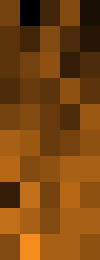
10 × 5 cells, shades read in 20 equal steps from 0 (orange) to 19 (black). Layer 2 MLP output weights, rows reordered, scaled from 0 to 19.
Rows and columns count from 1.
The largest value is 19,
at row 1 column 2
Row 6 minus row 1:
-4 -12 -3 1 -9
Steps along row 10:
down up same up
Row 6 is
6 7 11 10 8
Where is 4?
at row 8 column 2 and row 9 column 1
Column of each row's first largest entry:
2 5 4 1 4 3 2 1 3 1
